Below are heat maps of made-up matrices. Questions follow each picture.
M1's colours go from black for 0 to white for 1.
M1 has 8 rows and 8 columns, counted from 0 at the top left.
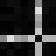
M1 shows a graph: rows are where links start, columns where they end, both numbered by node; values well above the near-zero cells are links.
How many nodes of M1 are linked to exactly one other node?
7
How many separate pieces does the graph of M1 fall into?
1
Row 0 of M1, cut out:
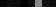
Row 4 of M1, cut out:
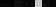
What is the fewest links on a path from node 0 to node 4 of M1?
2
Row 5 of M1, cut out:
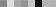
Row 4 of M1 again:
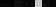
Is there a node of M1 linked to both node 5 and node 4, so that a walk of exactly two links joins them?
no
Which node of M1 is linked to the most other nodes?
node 5
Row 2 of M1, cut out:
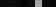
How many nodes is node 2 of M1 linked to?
1
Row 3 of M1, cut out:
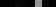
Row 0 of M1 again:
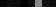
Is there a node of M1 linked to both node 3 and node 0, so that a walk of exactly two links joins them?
yes
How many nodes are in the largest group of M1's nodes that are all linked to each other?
2
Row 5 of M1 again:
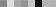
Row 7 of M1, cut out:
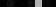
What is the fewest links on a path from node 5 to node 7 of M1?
1
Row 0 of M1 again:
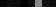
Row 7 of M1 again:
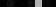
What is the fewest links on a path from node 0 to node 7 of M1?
2
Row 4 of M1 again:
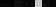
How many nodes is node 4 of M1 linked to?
1
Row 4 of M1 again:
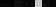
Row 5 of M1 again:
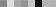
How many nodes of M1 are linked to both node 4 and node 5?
0
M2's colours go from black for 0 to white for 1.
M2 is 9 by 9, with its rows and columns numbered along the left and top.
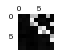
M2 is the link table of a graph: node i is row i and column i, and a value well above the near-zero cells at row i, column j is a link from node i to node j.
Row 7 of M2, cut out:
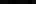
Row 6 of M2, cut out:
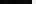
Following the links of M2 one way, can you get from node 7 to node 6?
no
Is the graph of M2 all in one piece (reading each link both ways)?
yes
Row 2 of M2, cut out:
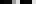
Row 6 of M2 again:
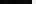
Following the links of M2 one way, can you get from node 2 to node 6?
yes
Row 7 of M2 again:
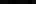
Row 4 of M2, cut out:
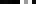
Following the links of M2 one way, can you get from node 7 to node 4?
no
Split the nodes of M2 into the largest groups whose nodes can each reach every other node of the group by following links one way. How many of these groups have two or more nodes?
0
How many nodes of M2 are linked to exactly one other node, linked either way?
1
